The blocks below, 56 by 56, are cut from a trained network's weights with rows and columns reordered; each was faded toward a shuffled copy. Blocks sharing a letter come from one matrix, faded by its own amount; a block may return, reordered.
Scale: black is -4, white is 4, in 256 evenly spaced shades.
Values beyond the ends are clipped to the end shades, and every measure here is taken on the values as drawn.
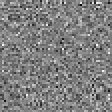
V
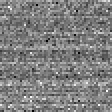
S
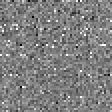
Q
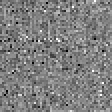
Q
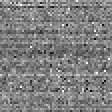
S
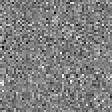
V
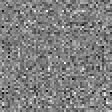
V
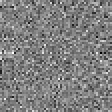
V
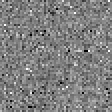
Q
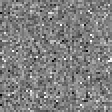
Q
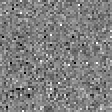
Q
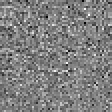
V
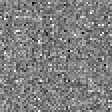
Q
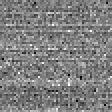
S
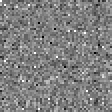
Q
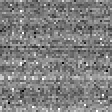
S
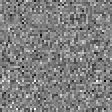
V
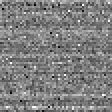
S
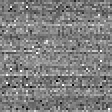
S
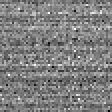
S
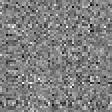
V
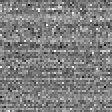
S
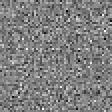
V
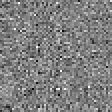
V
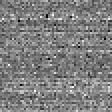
S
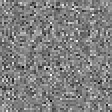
V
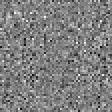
V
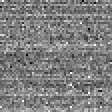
S
